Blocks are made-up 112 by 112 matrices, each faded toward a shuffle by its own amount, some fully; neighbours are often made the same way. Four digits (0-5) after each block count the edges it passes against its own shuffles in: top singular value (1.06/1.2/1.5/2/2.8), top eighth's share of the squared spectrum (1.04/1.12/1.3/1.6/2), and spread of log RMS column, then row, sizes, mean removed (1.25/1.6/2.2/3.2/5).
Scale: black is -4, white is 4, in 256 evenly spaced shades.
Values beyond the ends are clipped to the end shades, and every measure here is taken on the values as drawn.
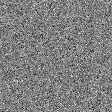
2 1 0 0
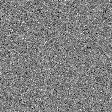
0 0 0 0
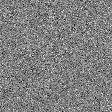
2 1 0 0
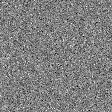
1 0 0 0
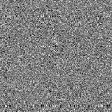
4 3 2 2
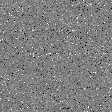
1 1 0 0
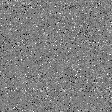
0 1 0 2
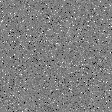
0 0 0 0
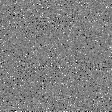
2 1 0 1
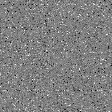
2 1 0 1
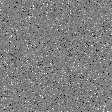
0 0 0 0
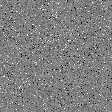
0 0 0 0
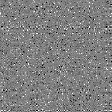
4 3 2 2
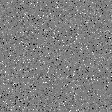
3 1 0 0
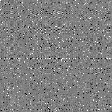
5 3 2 2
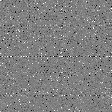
4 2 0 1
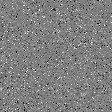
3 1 0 1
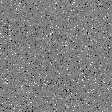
2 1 0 0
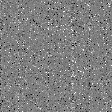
3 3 2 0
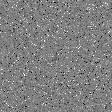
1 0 0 0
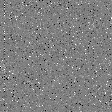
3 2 1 0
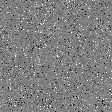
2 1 0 0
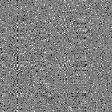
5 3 2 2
